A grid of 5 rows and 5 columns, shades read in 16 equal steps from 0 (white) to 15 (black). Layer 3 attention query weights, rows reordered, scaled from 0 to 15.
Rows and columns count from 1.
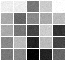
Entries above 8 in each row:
0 1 2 2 3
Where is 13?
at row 4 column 3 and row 5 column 4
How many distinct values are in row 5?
5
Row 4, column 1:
7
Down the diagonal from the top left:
1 9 11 4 9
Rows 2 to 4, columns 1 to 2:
5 9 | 5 8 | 7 4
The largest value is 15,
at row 5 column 3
